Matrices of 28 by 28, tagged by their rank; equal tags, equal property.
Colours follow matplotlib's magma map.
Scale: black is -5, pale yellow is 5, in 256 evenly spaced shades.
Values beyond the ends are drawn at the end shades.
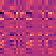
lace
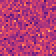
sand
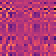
lace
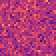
sand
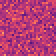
sand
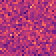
sand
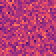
sand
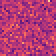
sand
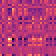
lace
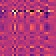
lace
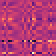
lace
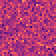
sand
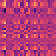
lace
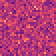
sand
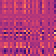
lace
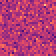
sand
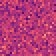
sand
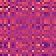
lace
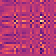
lace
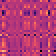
lace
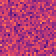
sand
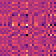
lace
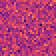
sand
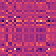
lace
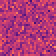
sand
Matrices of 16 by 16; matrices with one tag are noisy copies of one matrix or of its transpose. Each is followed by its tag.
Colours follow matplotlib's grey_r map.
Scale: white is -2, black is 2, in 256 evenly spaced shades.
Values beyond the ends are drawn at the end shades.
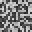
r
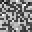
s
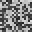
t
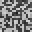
r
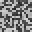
r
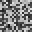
t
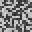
r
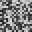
t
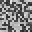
s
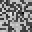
s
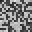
s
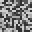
r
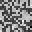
s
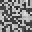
s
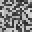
r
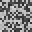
t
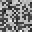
t
